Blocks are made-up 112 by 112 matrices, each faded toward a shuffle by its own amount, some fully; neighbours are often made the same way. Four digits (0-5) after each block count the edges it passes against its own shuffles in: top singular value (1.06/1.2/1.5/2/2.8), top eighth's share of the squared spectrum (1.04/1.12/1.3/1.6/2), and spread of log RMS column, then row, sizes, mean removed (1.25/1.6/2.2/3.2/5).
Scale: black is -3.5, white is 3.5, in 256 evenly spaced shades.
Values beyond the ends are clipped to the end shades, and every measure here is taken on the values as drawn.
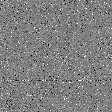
2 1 0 1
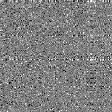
4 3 1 2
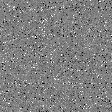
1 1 1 2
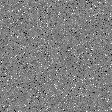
0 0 0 0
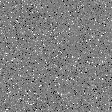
0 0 0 0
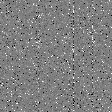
2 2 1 0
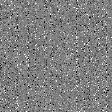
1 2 3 0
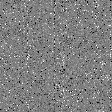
1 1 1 0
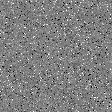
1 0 0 0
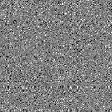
4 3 2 2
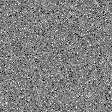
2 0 0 0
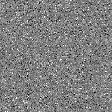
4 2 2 1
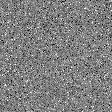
0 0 0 0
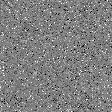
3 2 0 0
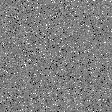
2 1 0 0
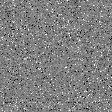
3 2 0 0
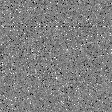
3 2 0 1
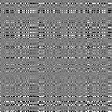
5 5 4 5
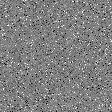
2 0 0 0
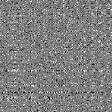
4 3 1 2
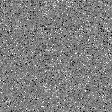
3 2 0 1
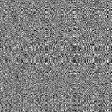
5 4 3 3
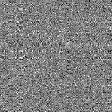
4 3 2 2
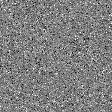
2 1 0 0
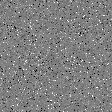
0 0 0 0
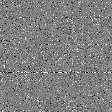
3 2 0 2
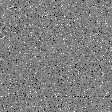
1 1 0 1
